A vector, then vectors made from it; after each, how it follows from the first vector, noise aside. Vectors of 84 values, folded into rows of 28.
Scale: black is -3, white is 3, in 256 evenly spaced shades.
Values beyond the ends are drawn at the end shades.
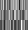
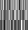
copied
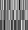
copied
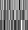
copied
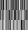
negated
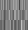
shrunk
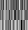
negated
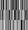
negated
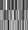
reversed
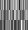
copied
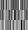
negated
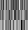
negated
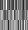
reversed
